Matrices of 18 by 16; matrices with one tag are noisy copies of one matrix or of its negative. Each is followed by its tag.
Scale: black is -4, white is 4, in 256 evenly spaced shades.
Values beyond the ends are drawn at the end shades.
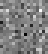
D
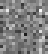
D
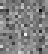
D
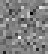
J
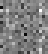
D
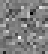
J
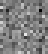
D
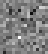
J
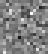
J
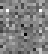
D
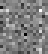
D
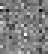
D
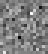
J
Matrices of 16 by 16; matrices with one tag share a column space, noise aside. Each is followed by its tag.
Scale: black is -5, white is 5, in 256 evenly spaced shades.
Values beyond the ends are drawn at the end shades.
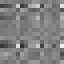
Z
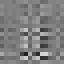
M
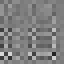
M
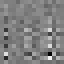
M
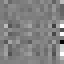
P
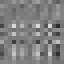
P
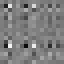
Z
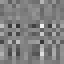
P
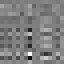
M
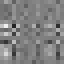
P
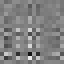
M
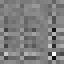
M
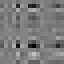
Z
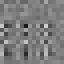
P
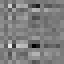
Z
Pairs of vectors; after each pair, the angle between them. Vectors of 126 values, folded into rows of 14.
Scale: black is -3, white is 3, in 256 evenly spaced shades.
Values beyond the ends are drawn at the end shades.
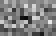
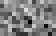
partly aligned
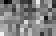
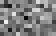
orthogonal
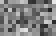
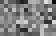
nearly opposite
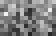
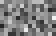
orthogonal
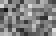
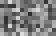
partly opposed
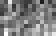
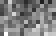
nearly parallel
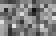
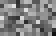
orthogonal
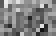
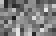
partly opposed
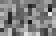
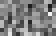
nearly parallel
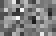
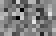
nearly opposite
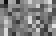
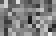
nearly opposite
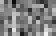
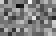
orthogonal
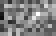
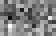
orthogonal
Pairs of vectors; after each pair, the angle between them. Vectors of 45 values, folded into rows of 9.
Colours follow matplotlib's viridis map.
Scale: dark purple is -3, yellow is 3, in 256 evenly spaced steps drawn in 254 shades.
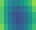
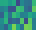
orthogonal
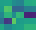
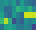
nearly opposite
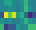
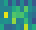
partly aligned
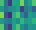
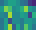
partly opposed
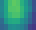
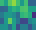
partly aligned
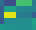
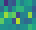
partly aligned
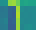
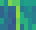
nearly parallel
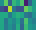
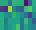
nearly parallel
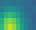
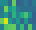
partly aligned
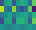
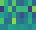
nearly opposite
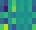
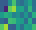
nearly parallel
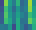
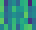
nearly opposite
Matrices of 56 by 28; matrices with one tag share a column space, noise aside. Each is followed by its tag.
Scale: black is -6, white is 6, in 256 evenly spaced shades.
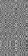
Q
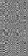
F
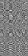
F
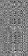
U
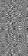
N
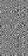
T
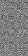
F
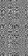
T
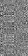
N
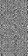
T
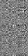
T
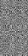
T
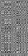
U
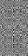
T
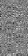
N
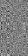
N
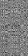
T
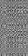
T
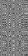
Q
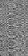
Q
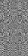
F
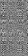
F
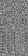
U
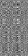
U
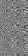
T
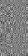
N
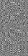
F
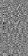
N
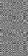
F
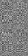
F
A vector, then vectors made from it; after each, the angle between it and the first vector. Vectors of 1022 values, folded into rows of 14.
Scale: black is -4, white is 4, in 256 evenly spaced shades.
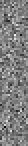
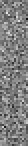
partly aligned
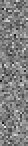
partly opposed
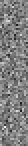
nearly opposite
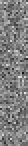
partly opposed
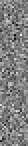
nearly opposite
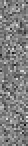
orthogonal
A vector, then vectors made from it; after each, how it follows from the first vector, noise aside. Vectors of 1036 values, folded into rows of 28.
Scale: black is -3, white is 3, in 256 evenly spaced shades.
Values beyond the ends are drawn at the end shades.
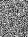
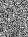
wrapped around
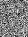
negated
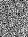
negated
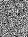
negated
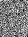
negated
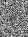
wrapped around
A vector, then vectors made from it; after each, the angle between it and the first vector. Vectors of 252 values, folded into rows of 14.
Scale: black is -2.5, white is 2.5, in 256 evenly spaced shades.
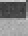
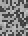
orthogonal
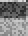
nearly parallel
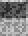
nearly parallel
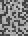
orthogonal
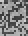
orthogonal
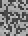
orthogonal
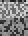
partly opposed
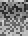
partly aligned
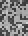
orthogonal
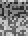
partly aligned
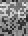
partly opposed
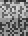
partly opposed
